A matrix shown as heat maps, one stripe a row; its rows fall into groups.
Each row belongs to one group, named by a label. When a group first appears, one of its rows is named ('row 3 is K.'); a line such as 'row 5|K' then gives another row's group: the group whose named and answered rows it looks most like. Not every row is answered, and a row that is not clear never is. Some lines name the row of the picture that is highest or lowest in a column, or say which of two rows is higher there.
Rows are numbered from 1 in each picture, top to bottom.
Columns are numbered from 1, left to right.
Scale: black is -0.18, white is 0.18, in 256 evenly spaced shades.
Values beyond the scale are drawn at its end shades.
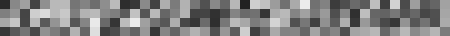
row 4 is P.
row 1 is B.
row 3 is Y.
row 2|Y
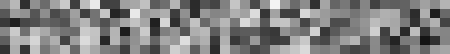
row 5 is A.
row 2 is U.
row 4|A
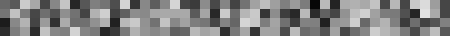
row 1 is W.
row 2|U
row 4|P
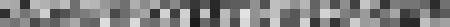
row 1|Y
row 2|U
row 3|U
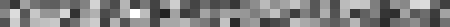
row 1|W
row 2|Y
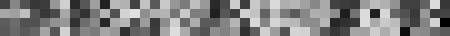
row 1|B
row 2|U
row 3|B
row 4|B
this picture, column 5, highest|4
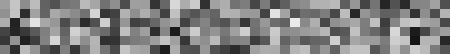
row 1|A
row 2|Y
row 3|W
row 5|P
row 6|W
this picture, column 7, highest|2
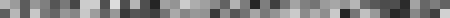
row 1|A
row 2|A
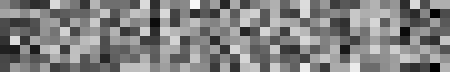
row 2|U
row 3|P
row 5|A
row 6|P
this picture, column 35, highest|8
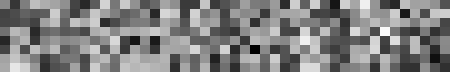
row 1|W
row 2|B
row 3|P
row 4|U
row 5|B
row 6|A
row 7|U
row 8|U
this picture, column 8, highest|3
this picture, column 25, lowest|5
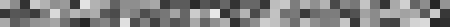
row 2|P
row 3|W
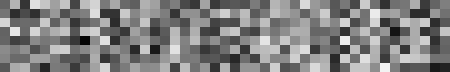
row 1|Y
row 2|P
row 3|W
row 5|W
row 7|W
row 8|U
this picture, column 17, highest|8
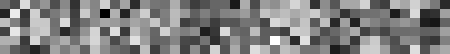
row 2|A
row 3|Y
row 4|A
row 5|Y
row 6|B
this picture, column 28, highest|5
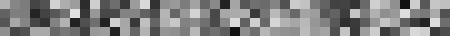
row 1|B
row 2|P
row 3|B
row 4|W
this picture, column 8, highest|2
